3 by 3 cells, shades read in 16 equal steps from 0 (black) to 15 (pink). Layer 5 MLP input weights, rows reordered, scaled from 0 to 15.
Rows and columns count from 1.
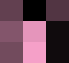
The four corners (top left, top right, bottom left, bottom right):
6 5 7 1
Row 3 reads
7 15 1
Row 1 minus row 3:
-1 -15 4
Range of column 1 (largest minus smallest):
2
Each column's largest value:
8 15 5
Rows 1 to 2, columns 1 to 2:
6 0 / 8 14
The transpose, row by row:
6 8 7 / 0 14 15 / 5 1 1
